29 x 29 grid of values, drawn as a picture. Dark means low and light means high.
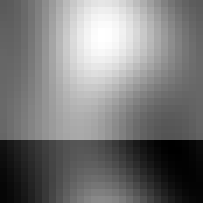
The bottom right is the ninth with the lowest average. The top part is higher, up to a seam about 70% of the way down. No regular stripes run through it. There are no lone odd cells. The top middle is the ninth with the highest average.
